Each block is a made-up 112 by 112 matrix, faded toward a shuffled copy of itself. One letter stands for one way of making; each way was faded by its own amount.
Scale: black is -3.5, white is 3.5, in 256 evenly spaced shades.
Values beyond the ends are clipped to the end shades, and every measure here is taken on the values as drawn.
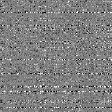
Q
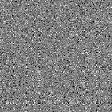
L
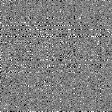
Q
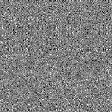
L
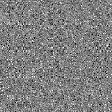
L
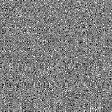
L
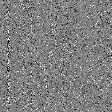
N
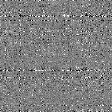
Q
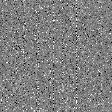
N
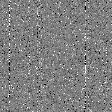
N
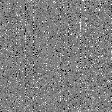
N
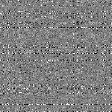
Q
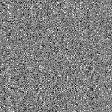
L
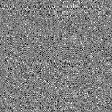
L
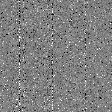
N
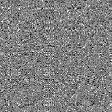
L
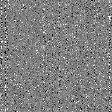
N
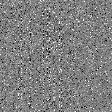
N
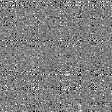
Q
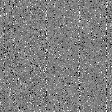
N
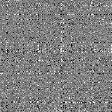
Q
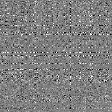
Q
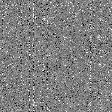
N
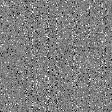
N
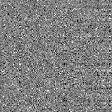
L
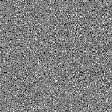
L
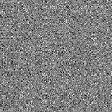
L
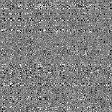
Q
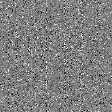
N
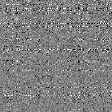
Q
